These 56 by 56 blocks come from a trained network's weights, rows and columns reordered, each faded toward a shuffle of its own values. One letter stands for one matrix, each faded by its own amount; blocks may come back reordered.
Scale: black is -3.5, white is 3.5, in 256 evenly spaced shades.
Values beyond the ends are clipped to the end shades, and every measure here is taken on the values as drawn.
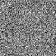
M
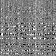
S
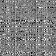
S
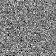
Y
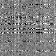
S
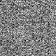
M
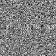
M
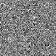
Y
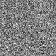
M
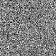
Y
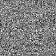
Y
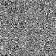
Y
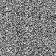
M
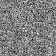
M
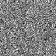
M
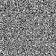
M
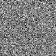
M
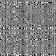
S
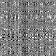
S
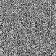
M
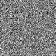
M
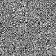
Y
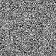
M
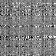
S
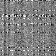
S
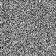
M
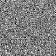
Y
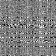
S
